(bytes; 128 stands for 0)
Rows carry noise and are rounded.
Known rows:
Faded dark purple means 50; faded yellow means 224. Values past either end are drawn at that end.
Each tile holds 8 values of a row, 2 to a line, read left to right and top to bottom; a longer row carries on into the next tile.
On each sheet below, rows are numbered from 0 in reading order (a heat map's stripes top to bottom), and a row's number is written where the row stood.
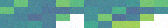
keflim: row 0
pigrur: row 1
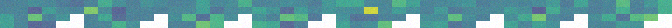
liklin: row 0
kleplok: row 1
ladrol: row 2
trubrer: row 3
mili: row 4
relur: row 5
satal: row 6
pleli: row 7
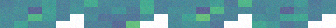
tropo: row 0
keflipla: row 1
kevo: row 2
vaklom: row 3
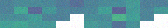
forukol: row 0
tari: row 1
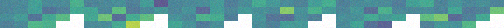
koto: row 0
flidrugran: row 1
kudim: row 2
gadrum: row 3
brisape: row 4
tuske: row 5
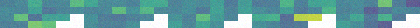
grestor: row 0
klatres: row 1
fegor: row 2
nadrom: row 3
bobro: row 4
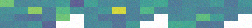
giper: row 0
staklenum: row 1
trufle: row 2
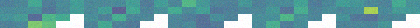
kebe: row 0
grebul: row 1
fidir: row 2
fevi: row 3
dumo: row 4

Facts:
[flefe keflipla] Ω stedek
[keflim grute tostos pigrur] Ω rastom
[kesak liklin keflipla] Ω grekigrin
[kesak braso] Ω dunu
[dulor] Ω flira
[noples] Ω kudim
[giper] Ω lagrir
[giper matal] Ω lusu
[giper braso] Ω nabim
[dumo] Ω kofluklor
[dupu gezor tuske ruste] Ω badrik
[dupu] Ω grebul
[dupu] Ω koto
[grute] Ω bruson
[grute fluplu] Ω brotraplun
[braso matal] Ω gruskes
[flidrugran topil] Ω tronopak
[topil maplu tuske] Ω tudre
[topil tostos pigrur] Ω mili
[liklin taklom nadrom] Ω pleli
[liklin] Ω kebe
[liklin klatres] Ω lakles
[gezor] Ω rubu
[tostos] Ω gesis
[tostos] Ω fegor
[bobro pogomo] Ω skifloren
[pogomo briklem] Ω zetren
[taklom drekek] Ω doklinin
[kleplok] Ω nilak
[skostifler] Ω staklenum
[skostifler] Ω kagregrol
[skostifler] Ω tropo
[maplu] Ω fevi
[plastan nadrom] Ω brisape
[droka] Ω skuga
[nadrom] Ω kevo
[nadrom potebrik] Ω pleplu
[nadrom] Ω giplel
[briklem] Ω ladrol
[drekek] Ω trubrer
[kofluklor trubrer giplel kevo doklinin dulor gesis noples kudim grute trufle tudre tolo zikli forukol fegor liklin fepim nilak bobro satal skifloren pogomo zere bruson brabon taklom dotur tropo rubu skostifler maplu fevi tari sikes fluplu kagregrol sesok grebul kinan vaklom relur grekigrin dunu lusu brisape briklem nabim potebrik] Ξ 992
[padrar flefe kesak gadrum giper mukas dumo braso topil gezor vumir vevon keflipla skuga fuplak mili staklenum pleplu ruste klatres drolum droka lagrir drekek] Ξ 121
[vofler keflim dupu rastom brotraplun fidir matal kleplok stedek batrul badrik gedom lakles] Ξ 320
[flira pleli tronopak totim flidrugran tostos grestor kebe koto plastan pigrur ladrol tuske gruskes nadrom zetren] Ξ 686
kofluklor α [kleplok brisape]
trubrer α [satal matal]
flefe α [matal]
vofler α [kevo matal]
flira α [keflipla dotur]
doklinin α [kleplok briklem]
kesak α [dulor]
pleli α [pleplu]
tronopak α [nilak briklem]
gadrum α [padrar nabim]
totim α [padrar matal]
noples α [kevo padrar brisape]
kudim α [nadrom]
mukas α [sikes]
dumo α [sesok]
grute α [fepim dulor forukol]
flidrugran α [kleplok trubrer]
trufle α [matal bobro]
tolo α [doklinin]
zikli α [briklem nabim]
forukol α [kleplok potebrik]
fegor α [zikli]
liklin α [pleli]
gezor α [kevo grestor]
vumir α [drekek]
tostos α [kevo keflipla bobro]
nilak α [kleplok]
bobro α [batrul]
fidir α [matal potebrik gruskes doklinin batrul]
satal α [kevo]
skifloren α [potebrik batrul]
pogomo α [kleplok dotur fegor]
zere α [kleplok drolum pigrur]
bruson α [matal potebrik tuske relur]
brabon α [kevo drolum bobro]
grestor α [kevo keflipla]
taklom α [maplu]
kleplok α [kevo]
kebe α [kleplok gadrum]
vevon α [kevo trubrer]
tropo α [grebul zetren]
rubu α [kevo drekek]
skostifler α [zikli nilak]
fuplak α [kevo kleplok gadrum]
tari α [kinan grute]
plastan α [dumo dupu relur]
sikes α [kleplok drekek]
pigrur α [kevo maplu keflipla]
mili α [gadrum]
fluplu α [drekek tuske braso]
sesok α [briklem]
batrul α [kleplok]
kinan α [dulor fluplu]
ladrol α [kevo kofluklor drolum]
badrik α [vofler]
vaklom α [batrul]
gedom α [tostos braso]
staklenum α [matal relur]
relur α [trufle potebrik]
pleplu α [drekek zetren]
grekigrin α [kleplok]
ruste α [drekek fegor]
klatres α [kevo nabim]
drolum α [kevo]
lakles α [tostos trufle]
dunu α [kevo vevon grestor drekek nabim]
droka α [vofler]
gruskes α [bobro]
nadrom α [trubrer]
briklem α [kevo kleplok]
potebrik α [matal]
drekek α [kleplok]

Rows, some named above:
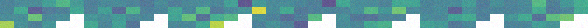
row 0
grute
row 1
doklinin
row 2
flidrugran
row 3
matal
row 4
fuplak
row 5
vaklom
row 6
pleli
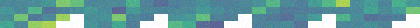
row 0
pigrur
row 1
dunu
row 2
potebrik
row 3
brotraplun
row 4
ruste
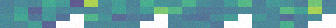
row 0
pogomo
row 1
ruste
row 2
brotraplun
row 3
drekek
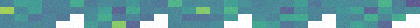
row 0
vofler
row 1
briklem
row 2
lagrir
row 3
vaklom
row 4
lusu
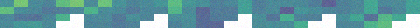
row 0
rastom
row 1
gedom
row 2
dupu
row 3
grekigrin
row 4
flira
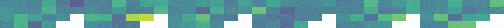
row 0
maplu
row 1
nadrom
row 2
rubu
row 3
stedek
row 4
pleli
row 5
grestor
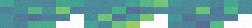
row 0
fuplak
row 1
tostos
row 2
flefe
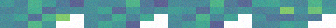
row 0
gruskes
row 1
lusu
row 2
nabim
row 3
vumir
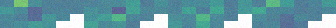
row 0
batrul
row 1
noples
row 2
sesok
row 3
lakles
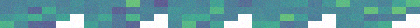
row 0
taklom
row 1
bobro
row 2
tudre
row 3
trufle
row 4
drolum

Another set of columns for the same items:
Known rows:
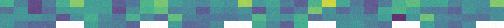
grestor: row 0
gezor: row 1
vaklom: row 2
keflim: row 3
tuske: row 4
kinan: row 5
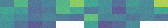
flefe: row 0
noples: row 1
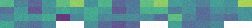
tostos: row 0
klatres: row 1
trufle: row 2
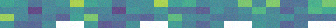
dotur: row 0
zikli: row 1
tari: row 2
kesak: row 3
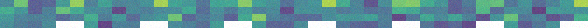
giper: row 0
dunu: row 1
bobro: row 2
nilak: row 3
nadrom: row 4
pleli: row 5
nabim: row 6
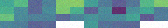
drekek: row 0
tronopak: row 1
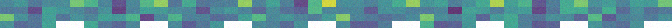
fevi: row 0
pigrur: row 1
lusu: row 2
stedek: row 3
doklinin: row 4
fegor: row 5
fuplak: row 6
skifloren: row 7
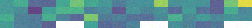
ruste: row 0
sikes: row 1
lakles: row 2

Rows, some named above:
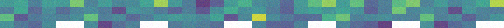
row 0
skifloren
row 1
grekigrin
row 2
koto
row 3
kevo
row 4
pleplu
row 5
grekigrin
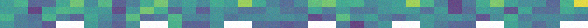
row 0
ruste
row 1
topil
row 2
bruson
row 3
plastan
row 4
liklin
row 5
grestor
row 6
fidir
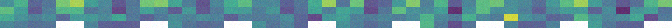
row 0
keflipla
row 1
kebe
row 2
totim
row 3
gruskes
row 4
lagrir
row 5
mili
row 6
kevo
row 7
tronopak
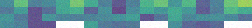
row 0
staklenum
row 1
flidrugran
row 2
klatres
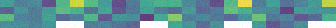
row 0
dupu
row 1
zetren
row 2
kleplok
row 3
nabim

